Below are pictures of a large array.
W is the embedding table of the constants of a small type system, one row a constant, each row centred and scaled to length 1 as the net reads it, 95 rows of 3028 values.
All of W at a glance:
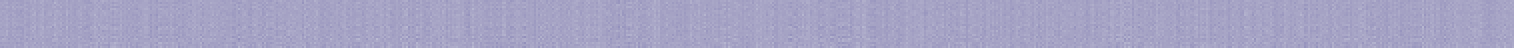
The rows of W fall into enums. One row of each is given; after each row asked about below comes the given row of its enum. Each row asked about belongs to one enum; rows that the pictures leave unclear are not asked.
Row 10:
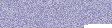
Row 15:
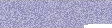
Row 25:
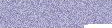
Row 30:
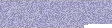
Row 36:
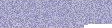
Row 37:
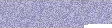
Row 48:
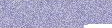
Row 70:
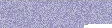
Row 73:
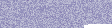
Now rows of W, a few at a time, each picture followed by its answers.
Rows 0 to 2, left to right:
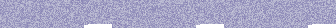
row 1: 73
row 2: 30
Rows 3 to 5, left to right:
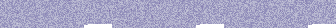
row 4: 70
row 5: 37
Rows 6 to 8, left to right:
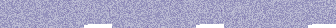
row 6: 36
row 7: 36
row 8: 30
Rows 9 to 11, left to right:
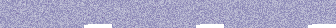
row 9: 25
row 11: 15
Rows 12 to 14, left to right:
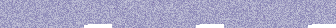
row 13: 48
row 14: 70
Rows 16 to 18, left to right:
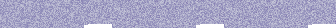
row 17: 10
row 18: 10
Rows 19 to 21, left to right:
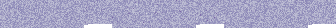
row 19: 15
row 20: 25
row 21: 37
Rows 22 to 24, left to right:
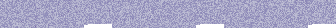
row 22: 36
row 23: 30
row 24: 37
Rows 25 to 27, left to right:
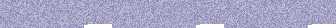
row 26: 30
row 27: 48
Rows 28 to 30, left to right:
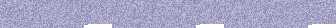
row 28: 70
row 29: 37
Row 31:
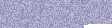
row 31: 37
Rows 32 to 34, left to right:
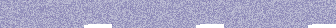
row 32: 73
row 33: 15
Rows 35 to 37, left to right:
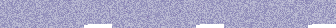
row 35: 36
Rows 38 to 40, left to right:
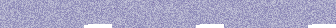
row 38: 15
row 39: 48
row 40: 10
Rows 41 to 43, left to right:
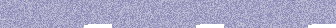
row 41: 70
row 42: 30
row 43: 36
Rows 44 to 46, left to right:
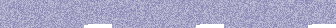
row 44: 15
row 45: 70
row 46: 37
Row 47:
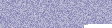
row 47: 25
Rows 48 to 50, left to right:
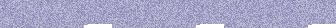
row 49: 70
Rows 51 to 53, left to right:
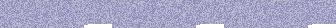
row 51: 36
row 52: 37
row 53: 30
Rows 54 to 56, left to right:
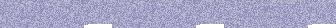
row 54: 37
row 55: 37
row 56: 73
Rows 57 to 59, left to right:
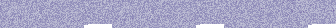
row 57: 30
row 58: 30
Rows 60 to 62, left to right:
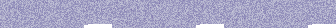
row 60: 15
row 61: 70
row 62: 30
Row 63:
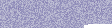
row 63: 15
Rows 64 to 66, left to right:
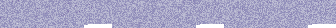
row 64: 36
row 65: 37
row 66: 15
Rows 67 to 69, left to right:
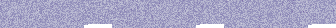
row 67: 30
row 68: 70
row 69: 36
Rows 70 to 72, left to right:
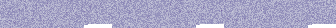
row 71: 36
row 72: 30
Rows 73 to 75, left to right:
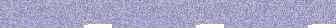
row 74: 73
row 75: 37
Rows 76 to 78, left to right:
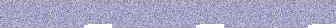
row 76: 36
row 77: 25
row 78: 36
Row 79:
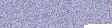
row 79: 36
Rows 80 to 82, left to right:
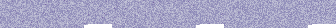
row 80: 25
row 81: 48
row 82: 15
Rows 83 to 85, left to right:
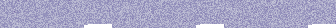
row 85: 10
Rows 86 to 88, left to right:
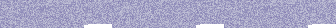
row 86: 73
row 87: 30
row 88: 73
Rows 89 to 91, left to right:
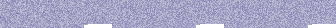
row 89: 25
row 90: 15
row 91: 15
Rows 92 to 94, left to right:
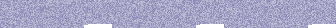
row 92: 73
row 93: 37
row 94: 10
